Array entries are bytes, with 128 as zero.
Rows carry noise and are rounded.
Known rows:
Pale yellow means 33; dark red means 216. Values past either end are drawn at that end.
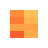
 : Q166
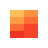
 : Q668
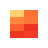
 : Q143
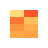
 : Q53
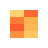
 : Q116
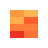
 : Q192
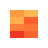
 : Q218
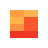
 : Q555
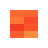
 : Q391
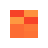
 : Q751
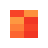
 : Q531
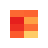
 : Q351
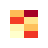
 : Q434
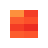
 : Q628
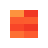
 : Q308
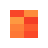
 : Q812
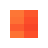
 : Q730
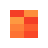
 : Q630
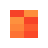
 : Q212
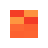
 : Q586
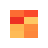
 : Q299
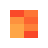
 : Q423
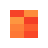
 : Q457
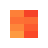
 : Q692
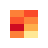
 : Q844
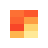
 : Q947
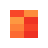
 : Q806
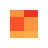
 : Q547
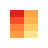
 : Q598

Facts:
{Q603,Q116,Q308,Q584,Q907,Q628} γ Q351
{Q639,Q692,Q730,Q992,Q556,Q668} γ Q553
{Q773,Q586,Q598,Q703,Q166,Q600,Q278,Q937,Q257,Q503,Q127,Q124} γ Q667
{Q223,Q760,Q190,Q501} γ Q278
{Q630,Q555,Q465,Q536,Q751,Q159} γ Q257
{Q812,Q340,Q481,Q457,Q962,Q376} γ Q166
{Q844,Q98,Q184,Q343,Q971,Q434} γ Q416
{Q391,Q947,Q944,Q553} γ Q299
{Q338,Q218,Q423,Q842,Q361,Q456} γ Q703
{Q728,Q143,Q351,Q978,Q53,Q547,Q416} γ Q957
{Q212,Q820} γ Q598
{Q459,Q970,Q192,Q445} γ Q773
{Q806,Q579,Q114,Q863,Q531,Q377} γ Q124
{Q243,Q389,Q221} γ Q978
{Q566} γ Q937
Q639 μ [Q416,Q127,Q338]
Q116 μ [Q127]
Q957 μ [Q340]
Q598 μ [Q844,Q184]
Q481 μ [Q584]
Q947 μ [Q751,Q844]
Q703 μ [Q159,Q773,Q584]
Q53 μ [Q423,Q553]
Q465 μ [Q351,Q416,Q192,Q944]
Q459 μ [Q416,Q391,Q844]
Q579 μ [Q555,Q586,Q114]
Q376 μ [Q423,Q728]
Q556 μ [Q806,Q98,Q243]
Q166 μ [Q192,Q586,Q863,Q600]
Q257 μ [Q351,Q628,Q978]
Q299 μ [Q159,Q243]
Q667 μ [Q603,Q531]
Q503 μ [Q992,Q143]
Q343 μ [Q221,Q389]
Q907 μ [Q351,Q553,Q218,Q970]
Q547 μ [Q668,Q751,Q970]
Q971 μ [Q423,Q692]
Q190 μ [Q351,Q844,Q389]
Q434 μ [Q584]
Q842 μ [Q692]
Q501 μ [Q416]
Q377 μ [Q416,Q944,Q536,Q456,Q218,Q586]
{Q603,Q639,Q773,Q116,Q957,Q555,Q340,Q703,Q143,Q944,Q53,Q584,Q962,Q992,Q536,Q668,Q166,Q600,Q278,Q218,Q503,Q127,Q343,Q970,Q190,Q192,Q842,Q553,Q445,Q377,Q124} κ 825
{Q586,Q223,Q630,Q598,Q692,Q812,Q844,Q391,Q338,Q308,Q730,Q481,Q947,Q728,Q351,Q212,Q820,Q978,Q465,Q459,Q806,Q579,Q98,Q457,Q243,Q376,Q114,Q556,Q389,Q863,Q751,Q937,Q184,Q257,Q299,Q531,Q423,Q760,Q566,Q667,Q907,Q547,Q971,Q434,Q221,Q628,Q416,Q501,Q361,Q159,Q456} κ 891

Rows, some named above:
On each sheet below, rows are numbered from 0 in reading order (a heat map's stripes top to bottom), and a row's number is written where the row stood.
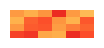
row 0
Q340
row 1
Q547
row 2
Q536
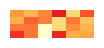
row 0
Q192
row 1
Q481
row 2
Q53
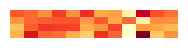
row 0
Q159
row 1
Q184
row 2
Q907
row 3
Q553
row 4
Q584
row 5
Q376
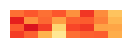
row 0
Q978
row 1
Q947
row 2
Q308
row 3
Q166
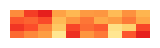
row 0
Q389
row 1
Q598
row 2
Q944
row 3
Q377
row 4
Q773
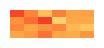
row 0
Q579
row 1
Q957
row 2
Q842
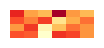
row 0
Q937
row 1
Q434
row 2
Q127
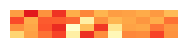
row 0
Q971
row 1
Q728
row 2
Q703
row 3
Q639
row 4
Q503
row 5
Q127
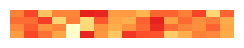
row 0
Q692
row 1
Q957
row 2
Q481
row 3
Q257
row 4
Q970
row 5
Q351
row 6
Q556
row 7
Q343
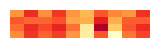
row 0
Q243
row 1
Q98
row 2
Q190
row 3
Q416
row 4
Q728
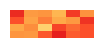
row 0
Q667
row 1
Q773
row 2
Q456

